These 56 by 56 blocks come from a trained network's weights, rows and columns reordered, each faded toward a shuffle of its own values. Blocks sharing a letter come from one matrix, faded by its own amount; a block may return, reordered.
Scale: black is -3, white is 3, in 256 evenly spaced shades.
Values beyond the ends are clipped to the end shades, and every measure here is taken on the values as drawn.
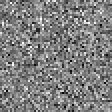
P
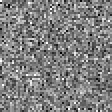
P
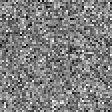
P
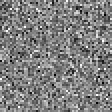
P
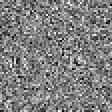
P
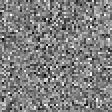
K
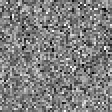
P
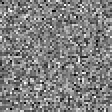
P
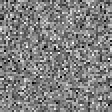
P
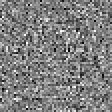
K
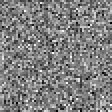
P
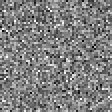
P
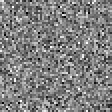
P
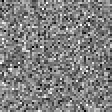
P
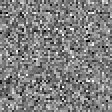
K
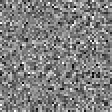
K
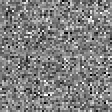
K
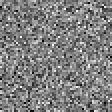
P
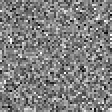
P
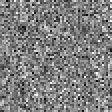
K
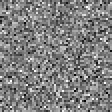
P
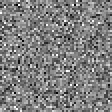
K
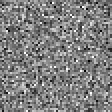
P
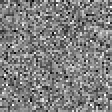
P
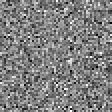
K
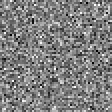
P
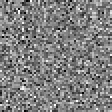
K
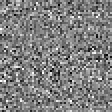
K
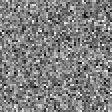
P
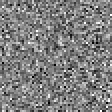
K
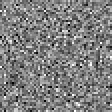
K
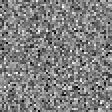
P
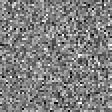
P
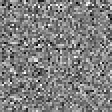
K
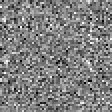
K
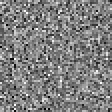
K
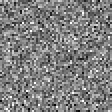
P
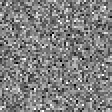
P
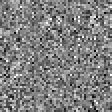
K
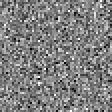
P
